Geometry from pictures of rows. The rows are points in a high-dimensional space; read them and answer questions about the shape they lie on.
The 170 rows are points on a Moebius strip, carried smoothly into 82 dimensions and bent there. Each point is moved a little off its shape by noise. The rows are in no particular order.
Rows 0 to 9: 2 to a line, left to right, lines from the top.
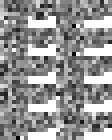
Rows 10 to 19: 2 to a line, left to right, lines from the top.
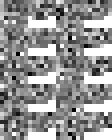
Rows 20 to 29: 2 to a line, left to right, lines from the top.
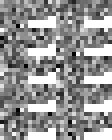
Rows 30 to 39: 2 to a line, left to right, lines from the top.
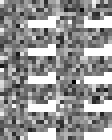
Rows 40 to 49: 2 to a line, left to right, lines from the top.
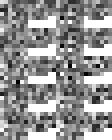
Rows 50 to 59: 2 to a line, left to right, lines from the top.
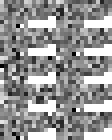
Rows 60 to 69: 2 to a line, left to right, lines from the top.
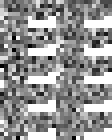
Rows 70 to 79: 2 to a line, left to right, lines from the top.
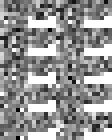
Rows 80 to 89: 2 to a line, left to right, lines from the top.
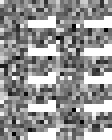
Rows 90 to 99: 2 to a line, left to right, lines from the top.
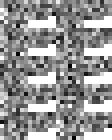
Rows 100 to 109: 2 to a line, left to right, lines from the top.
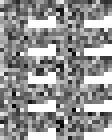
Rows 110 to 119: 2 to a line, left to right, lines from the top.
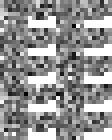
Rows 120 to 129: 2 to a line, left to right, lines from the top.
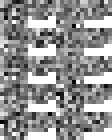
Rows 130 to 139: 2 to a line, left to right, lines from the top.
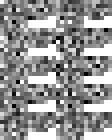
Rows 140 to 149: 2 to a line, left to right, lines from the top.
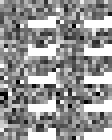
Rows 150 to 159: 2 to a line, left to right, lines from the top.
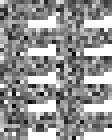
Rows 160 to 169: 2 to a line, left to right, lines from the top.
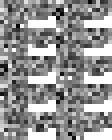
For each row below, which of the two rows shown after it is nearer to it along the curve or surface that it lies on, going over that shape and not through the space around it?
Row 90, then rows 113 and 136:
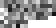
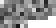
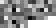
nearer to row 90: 113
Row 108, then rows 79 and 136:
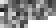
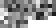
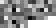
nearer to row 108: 79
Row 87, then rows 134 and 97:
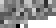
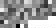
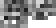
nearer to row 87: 134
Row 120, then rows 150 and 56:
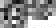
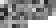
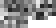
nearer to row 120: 56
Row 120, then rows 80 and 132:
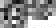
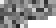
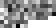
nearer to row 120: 132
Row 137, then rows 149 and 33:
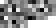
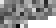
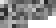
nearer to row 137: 149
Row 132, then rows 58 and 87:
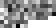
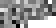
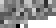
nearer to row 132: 87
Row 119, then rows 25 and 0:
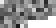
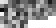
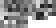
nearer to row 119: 25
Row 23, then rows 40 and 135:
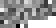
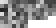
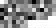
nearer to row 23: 135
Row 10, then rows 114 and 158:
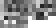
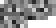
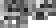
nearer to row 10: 158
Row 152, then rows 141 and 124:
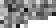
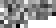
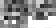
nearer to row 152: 141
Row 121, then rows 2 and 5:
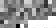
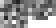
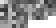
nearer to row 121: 5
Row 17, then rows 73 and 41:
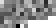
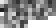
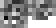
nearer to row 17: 73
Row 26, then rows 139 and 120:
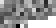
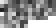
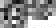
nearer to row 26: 139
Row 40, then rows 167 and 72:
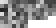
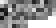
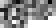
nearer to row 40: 167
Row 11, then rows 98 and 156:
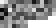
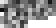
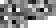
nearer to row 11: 156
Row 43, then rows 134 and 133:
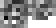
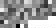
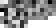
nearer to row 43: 133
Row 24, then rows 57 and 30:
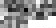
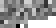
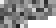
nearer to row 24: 57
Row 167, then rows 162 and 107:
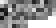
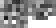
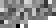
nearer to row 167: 107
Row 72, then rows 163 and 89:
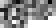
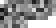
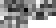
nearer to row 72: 89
